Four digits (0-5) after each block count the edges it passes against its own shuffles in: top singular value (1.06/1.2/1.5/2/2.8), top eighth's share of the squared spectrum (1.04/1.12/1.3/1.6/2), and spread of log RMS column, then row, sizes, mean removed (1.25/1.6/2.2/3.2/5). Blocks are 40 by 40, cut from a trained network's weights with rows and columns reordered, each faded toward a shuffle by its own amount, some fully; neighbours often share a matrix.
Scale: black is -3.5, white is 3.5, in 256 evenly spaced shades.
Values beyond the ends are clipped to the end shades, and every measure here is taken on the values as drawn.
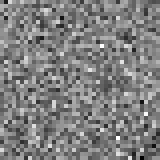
0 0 0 0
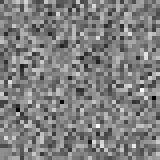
0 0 0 0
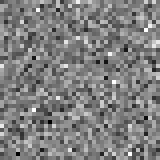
0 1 0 0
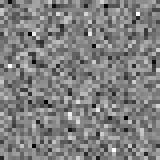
0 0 1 0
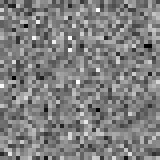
1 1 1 0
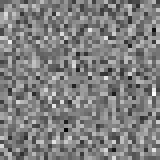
3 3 1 1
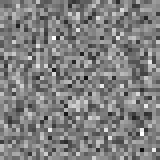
1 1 0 0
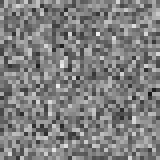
0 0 0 0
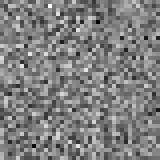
2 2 0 0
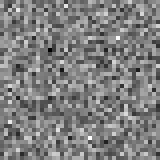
1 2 0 0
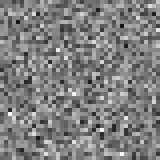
0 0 0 0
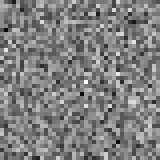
0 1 0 0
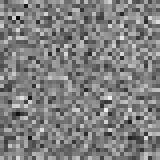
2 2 0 1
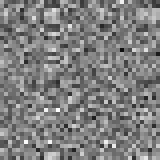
3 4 1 1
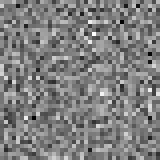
3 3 1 1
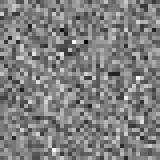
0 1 0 0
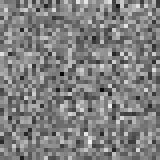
3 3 0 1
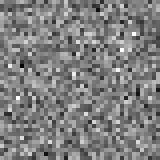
2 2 0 0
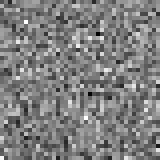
2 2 0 0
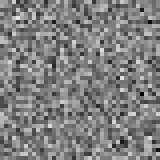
3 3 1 0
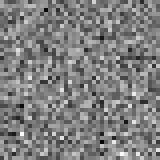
2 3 1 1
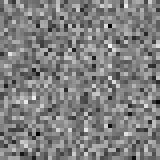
2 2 0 0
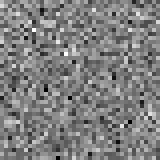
2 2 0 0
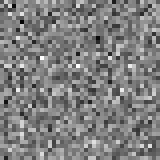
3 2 1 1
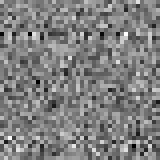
3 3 0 2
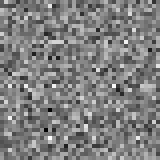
2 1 0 0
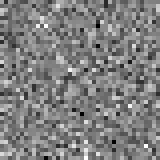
2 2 0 0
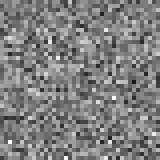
2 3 0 1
